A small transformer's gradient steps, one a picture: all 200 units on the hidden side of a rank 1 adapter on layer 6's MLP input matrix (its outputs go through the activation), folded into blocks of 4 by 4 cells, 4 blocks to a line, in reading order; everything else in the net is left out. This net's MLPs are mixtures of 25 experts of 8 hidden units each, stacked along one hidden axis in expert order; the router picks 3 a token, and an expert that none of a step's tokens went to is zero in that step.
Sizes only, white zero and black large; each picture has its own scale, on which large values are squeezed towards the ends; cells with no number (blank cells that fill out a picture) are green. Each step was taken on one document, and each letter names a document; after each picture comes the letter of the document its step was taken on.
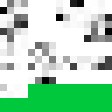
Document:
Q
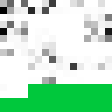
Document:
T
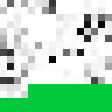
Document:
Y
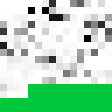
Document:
Y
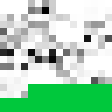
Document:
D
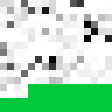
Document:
Y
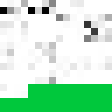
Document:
Q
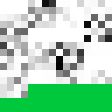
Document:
D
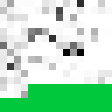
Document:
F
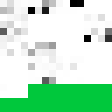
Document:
T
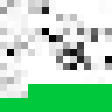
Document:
F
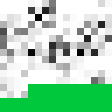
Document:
D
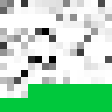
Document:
F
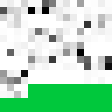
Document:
F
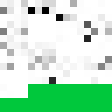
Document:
Q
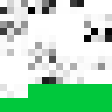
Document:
T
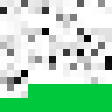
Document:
F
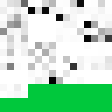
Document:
Q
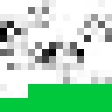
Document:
D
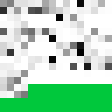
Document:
F
